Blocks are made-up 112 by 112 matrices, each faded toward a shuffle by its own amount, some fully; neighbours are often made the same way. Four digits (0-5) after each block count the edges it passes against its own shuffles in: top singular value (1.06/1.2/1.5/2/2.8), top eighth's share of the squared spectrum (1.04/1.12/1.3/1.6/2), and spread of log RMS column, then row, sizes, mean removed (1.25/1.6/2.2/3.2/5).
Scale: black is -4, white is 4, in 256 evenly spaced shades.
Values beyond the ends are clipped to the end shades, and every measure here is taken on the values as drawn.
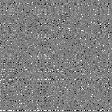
5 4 2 3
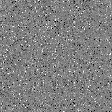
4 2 1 1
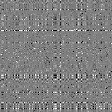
5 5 3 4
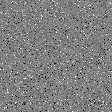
3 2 0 0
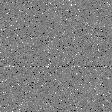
3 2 0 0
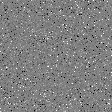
2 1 0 0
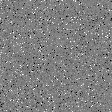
2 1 0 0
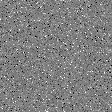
0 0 0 0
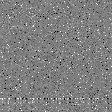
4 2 0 1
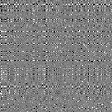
5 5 3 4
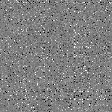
4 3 1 2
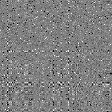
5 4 2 2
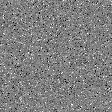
1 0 0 0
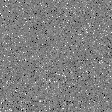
2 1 0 0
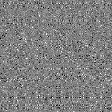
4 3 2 3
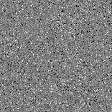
3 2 0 1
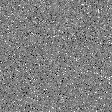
1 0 0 0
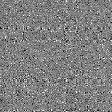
4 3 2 2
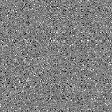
4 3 1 2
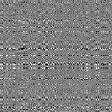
5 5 3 4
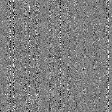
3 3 4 0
